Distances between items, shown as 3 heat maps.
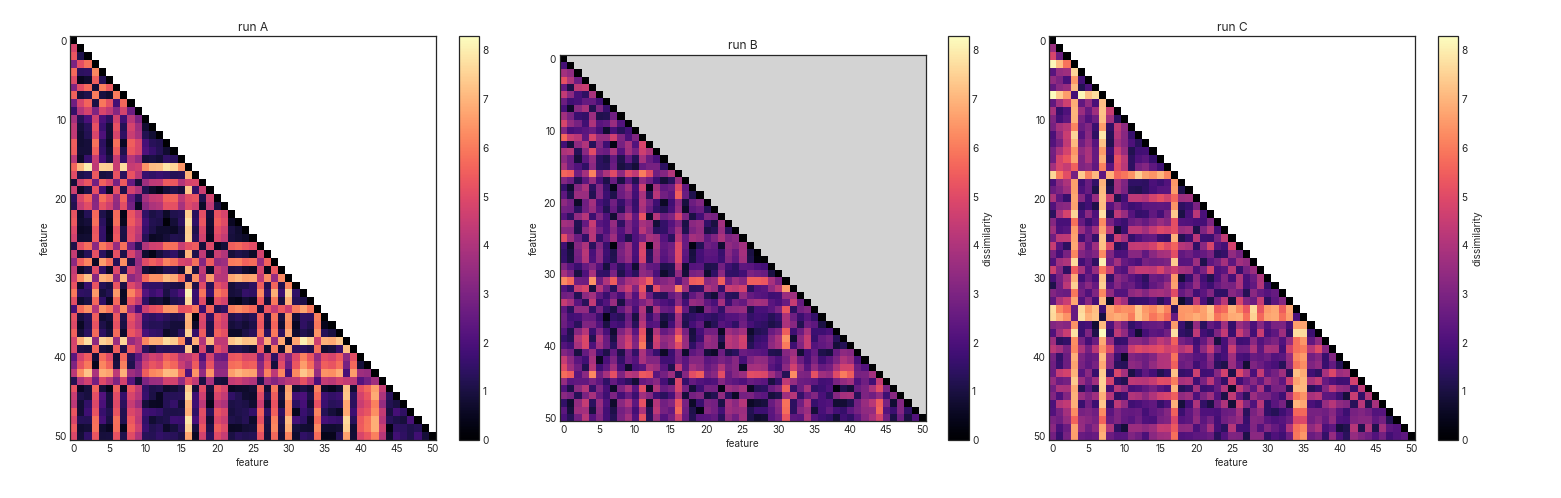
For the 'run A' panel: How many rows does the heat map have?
51
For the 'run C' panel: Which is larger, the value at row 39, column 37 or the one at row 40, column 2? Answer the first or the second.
the first
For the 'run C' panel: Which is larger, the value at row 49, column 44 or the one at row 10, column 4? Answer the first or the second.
the first
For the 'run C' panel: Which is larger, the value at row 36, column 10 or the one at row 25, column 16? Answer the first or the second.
the first
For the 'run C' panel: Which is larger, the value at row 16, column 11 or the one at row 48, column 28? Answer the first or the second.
the second
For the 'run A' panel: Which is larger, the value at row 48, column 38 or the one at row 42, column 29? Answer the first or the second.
the first
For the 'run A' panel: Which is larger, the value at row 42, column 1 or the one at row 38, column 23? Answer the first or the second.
the second
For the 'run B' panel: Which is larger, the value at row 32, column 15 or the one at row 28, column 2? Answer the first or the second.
the first
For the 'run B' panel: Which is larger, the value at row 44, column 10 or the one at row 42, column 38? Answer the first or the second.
the first
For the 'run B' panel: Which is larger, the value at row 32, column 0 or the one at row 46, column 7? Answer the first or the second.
the first
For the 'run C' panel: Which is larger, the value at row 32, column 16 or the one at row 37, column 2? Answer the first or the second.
the second
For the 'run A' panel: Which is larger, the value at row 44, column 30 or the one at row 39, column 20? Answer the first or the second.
the first
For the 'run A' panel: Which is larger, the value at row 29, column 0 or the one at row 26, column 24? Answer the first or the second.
the second
